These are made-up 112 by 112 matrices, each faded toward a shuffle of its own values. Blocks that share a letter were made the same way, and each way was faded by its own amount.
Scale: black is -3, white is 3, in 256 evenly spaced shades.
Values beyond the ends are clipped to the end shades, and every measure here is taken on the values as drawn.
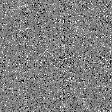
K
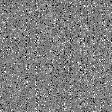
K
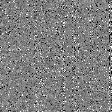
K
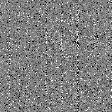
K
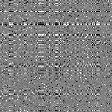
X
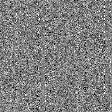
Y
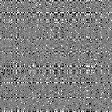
X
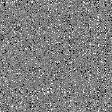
K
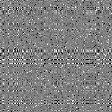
X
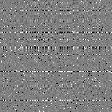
X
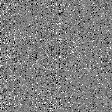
K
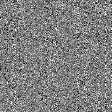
Y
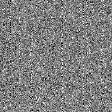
Y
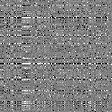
X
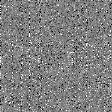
K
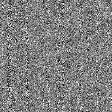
Y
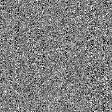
Y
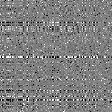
X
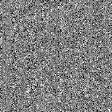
Y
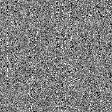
Y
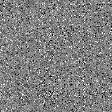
K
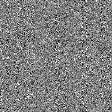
Y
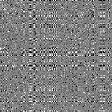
X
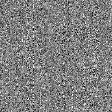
Y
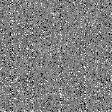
K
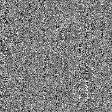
Y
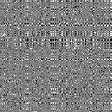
X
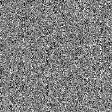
Y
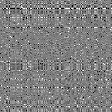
X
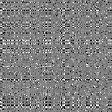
X
